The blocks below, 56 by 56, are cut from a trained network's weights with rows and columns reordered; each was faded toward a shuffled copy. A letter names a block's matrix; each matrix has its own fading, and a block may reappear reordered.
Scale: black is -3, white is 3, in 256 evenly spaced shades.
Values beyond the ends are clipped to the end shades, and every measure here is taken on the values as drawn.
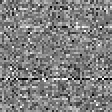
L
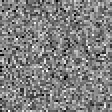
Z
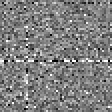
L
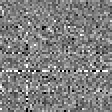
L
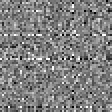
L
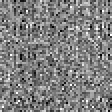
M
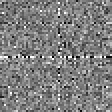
L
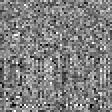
M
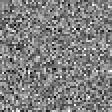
Z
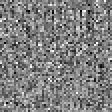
M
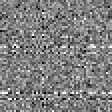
L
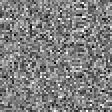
Z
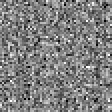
M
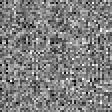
M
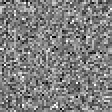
Z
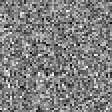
Z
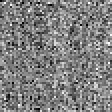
M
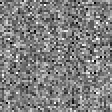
M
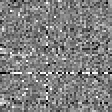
L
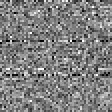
L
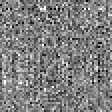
M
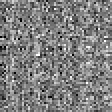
M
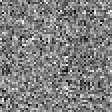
Z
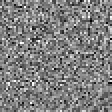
Z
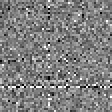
L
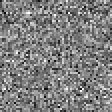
Z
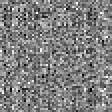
M
